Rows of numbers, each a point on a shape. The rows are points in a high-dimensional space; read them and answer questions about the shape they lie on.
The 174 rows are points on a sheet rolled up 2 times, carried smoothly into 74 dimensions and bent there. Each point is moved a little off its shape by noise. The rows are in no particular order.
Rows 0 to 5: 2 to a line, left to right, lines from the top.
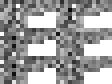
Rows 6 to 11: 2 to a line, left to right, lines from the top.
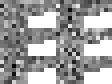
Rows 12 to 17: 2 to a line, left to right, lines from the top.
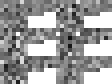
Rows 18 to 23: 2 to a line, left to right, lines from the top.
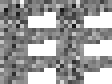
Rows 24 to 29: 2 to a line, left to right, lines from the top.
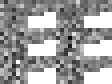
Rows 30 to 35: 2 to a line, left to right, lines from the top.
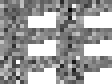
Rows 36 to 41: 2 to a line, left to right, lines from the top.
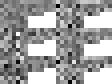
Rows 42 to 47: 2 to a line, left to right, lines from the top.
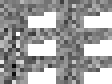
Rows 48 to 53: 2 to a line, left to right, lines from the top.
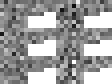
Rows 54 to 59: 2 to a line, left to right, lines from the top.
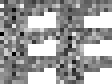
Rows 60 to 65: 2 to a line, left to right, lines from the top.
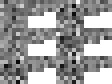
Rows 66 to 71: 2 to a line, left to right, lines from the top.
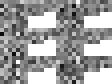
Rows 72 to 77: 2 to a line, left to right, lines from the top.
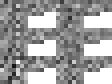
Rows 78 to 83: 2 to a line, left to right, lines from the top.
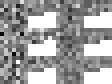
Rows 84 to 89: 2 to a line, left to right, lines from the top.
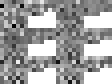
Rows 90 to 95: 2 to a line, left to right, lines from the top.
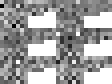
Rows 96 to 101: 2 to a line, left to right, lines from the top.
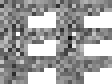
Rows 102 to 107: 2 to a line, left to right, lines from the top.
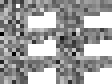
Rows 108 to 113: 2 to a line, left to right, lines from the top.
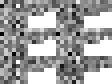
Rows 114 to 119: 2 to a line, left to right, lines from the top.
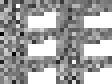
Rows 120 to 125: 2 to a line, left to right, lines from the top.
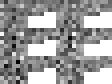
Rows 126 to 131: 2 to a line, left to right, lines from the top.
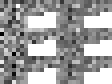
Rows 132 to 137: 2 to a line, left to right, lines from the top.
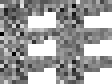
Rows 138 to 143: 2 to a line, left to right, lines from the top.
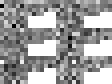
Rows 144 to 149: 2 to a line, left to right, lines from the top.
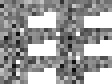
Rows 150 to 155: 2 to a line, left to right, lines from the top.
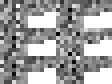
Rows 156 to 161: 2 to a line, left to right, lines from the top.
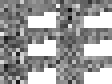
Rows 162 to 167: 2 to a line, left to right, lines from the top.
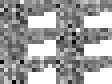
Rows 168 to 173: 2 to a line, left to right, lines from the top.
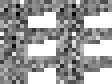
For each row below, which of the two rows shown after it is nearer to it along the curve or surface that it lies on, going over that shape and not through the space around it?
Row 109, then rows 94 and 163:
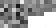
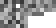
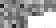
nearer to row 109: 163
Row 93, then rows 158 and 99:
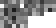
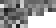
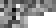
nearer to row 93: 158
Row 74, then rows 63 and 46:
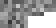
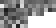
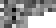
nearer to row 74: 63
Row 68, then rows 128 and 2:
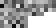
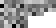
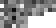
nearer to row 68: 128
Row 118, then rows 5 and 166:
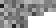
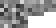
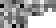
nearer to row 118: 5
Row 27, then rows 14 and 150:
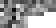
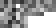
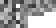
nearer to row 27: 14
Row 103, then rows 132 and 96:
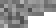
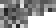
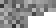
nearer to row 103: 96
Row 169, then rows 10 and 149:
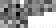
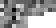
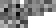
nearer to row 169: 149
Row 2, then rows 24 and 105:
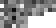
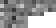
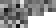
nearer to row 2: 105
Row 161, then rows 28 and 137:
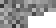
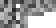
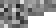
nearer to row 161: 137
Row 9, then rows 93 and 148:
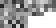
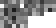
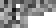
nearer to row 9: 148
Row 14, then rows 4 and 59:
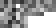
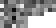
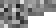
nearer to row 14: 4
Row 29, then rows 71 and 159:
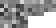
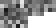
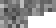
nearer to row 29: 71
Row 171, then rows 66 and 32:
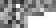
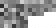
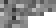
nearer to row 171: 66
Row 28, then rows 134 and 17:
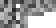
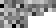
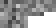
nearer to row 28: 134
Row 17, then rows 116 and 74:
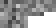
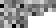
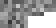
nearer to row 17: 74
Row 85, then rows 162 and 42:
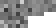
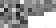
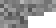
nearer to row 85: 42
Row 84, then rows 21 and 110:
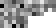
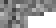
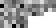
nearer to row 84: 110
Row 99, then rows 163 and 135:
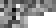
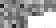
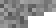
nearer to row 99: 163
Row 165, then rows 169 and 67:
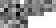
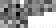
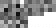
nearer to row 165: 169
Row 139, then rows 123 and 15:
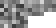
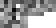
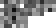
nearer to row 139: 15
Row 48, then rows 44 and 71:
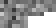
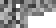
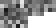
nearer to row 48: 71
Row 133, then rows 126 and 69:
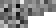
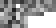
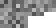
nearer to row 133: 69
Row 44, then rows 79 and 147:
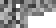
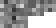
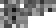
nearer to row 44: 147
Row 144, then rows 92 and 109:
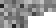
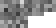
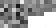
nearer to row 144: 109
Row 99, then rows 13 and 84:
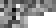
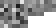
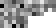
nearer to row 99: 84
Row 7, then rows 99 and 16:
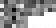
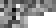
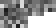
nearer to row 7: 99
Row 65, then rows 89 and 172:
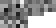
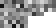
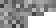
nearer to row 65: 172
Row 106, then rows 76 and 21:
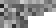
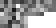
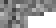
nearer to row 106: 21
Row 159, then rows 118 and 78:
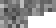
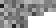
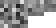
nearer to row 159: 118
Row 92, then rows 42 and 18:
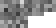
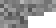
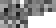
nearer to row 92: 42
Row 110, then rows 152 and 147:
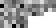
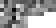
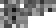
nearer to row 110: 152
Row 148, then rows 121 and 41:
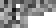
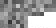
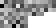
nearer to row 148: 41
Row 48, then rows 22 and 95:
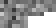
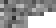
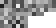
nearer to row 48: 22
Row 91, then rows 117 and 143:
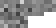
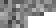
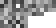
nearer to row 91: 117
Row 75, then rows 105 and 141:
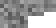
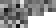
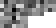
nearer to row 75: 105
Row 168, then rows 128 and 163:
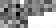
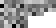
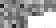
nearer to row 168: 163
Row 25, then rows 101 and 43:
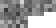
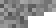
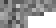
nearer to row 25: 101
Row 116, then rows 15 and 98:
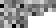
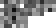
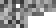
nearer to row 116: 98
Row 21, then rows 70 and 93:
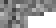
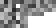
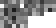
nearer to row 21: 93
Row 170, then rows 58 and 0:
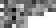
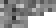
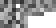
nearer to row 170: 0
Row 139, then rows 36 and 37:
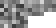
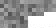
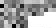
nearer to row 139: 36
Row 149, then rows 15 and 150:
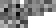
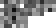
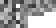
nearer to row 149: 15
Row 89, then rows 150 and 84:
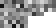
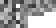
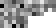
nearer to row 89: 84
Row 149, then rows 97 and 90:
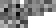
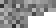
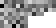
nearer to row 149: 97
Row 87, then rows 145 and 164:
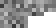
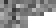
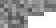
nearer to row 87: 145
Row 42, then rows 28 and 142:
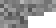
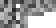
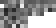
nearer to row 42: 142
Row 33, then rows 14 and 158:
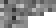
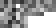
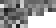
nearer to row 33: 158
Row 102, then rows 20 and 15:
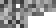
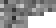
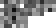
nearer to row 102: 15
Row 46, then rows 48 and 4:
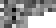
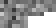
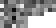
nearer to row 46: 4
